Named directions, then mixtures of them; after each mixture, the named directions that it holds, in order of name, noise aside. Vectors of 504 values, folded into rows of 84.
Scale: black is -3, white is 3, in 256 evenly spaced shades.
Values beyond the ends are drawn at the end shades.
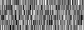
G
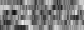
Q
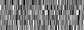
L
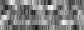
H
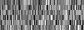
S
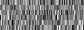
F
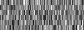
F, G, L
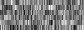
G, H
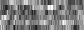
H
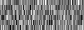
G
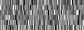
G, L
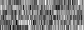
G, Q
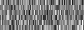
F, G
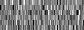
L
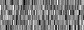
L, S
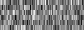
G, H, Q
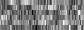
H, S
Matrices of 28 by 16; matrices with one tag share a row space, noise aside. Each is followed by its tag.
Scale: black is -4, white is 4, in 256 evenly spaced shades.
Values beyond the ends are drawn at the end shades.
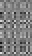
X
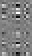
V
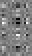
V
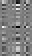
V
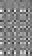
X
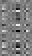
V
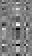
V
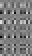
X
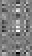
V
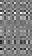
X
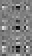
V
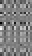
X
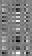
V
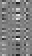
V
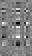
V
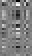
V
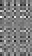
X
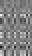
X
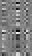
V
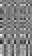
X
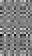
X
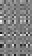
X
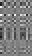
X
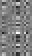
V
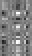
V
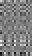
X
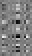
V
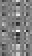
V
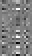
V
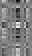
V
